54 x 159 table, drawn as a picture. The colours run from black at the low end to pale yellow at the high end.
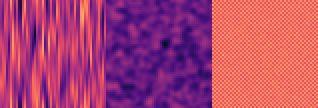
It is made of 1 by 3 panels. Panel 1,1: middling, streaked downward, strong in contrast. Panel 1,2: low, blotchy. Panel 1,3: high, checkered.
